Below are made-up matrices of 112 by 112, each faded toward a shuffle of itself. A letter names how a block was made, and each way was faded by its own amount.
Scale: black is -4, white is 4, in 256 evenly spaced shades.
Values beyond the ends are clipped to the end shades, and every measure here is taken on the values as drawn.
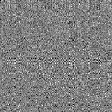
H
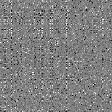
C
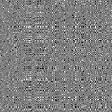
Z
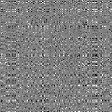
Z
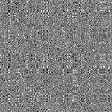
H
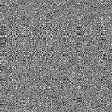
H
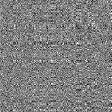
H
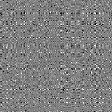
Z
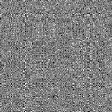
H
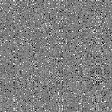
C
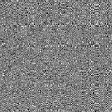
H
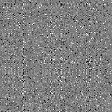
C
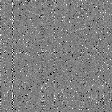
C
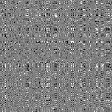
Z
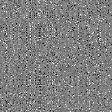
C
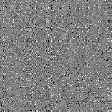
C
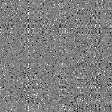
C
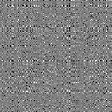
Z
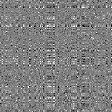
Z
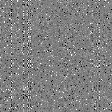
C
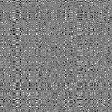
Z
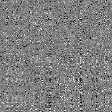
C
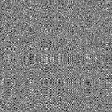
H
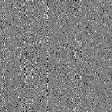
C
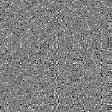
C
